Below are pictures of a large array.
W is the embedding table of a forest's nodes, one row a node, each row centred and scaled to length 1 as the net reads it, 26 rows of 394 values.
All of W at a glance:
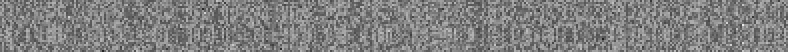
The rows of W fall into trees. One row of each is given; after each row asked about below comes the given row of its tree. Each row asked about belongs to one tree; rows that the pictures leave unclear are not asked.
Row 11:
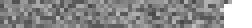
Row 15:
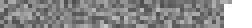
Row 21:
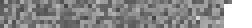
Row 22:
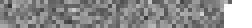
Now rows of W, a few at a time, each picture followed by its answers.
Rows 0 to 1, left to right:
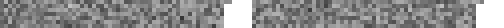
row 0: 21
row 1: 15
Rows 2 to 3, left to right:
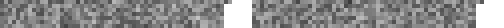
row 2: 21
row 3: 15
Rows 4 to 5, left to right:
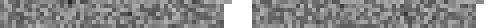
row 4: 11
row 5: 11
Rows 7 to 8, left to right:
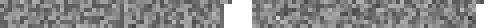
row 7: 15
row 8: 22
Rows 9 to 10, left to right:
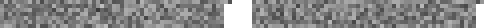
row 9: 22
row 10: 11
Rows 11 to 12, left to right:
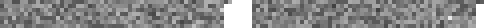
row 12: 21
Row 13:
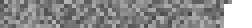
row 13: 21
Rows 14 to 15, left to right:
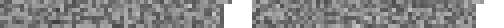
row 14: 15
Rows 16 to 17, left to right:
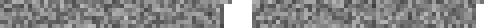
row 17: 15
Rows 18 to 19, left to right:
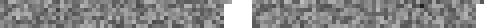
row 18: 15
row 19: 15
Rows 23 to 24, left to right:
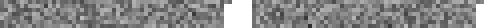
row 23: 11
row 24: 11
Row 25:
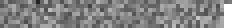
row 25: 21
